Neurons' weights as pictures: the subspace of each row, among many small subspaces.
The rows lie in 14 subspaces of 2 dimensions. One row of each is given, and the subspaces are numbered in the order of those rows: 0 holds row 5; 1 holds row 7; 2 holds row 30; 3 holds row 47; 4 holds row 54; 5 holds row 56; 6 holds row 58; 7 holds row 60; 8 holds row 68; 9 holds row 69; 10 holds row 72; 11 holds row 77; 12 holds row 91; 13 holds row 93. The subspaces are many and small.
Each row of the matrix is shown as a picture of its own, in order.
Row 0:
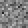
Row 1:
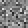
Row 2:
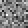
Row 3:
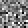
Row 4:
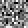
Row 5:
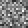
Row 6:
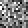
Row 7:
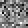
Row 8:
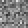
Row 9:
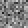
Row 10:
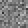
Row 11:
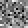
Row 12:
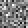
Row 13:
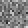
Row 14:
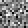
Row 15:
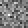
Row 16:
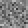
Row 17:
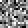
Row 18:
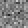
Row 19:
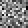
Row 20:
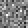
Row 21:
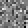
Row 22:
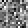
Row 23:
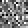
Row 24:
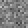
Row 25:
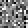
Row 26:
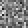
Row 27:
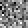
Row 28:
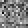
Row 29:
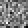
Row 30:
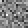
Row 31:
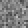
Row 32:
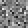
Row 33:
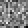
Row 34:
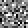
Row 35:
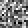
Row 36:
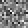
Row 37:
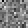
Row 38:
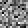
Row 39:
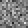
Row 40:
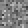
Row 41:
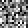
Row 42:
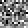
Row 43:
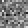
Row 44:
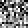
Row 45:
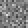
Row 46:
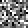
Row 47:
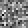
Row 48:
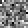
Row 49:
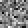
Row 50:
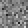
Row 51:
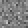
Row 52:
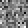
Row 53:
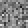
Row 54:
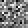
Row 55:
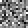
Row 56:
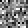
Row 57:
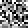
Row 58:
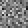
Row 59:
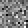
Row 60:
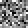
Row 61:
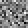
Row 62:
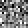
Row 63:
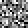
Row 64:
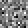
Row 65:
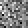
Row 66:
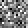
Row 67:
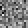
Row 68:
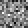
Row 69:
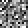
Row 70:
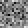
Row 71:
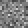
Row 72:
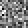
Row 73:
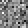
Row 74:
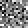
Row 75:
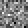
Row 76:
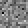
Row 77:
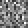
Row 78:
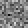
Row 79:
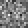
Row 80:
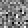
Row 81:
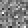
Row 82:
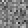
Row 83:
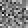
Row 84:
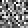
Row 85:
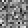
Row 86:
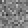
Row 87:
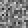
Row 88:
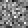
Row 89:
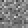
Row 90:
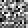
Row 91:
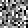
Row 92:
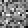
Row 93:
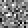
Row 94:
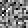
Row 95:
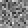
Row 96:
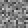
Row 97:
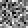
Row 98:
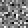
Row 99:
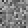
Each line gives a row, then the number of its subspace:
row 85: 9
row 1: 6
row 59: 13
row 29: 11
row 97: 7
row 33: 11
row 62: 9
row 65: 10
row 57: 2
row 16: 0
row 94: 13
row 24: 5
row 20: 12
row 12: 12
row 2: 2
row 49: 5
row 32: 6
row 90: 4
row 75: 8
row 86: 2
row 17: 5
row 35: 13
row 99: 9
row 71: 8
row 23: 11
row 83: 6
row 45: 12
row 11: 0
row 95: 7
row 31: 3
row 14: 10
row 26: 10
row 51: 11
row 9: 8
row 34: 13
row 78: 8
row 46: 7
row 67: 10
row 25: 12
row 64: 4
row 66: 5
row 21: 12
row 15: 6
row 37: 1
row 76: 9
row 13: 11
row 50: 13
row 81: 4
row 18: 8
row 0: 4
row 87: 13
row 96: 12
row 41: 4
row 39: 7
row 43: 2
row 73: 1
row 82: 1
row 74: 6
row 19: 6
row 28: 1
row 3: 3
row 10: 1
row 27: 10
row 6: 10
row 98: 3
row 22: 1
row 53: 3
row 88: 7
